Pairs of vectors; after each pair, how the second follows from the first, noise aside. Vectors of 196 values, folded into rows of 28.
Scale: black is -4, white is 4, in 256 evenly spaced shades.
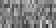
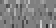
partly zeroed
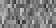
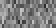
copied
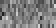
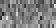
copied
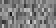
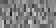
sign-scrambled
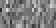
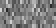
sign-scrambled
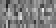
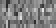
copied
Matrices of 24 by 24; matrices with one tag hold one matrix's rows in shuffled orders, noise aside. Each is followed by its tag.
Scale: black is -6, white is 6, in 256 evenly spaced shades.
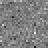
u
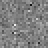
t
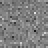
u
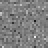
u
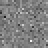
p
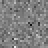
t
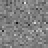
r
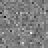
p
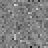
t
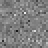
r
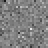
p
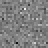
r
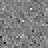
p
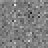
t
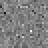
p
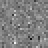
t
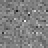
r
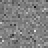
u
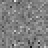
t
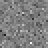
p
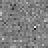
u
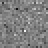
r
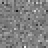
r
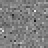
u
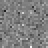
p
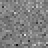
r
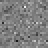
r
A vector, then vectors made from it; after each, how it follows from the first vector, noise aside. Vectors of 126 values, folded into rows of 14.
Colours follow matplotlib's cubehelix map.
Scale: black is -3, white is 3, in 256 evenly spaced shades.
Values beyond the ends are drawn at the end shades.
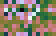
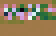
partly zeroed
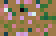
partly zeroed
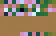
partly zeroed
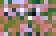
sign-scrambled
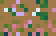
partly zeroed
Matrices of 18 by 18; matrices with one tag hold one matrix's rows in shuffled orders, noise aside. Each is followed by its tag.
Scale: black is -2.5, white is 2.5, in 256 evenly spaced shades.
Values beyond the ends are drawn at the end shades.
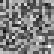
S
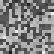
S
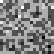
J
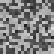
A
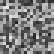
S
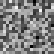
J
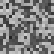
A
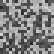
S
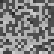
J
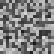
S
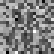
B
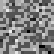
A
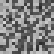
B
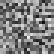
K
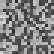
B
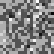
B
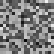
A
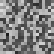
B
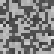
A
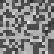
J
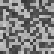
A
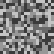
K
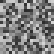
B
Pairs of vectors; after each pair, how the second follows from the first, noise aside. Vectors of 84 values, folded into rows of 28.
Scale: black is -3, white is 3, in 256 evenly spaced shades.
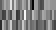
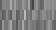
shrunk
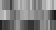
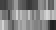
wrapped around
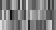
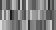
copied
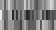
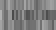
shrunk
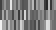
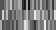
wrapped around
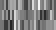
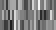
copied
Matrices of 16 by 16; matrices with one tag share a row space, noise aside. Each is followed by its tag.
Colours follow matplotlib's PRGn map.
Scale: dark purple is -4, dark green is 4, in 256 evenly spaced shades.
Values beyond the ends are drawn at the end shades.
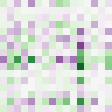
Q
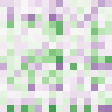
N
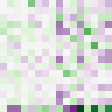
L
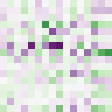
N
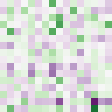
N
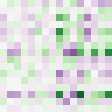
L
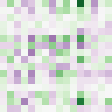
Q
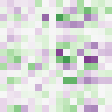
L
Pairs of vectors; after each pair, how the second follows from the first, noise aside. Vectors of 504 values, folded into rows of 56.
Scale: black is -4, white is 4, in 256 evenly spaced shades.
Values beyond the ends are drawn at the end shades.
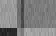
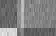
negated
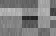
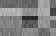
copied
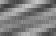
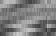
wrapped around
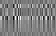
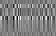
copied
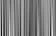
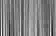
negated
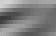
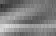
wrapped around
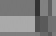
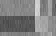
negated
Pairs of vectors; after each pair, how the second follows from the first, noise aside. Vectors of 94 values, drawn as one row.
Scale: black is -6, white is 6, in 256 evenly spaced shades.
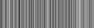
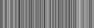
copied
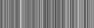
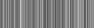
copied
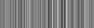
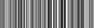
scaled up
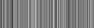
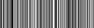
scaled up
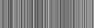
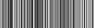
scaled up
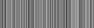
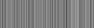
shrunk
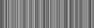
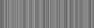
shrunk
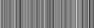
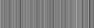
shrunk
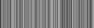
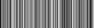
scaled up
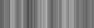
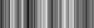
scaled up
